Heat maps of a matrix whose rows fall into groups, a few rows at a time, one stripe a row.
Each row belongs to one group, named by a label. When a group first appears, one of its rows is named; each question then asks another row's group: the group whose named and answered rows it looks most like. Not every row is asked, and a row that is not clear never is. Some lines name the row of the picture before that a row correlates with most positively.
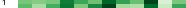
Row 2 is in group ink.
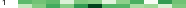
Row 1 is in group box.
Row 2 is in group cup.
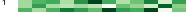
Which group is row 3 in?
ink
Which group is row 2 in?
box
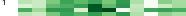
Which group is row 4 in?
cup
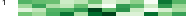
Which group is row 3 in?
cup
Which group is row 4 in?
ink
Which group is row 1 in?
box
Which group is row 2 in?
box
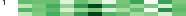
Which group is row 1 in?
box
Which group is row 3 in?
box
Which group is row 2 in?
cup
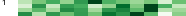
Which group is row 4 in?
ink
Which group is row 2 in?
ink
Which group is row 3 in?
ink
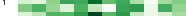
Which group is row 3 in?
box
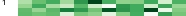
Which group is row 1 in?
cup
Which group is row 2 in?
box
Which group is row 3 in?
ink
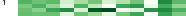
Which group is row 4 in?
box
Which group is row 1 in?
box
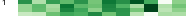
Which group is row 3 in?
ink
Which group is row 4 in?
cup
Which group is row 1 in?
ink
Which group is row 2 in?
ink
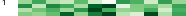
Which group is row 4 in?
ink
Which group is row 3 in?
cup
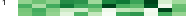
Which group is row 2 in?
ink
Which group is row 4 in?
box
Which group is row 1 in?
ink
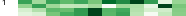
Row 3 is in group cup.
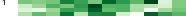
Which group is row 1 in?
ink
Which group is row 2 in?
cup
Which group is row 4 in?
ink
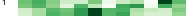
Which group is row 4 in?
cup
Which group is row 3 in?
cup
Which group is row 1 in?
box
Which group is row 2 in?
box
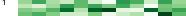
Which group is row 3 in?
ink
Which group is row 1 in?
box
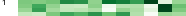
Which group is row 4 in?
cup
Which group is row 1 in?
ink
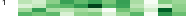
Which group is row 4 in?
box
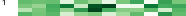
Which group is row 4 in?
box
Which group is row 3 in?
cup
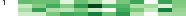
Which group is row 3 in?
box
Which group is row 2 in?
cup
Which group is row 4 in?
cup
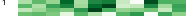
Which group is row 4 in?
box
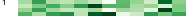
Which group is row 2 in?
cup
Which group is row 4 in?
ink
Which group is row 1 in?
box
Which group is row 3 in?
box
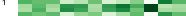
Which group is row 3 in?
ink
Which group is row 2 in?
ink
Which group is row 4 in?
box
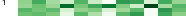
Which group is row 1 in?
box
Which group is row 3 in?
box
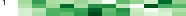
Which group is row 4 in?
cup
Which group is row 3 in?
cup
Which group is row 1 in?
box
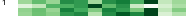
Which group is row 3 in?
ink
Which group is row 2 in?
cup
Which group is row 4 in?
ink
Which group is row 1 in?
ink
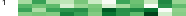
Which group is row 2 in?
box
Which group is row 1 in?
box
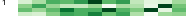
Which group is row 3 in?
ink
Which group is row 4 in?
cup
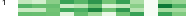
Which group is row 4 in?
box
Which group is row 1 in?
cup
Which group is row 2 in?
box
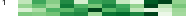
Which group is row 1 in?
ink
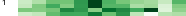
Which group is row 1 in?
cup
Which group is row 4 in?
cup
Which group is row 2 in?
cup
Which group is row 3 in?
ink
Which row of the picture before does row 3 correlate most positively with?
4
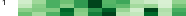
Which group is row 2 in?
cup
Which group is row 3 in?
ink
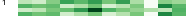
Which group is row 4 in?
box
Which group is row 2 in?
box
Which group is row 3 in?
cup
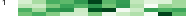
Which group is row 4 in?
box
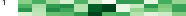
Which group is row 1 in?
box
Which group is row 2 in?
ink
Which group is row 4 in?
cup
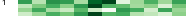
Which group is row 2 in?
cup
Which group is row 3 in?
box
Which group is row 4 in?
cup
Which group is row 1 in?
ink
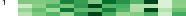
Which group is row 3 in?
ink
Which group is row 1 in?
ink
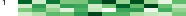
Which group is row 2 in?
ink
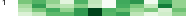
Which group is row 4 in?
cup
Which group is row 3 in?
cup
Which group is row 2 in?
box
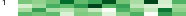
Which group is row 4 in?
box
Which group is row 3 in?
box
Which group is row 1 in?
ink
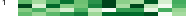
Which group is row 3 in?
box
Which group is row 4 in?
ink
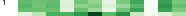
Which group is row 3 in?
box
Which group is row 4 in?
cup
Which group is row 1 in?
box
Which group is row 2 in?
box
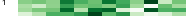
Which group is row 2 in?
cup
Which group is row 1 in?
ink
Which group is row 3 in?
ink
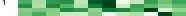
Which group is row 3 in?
ink
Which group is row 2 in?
ink
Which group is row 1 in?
ink
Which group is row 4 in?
box
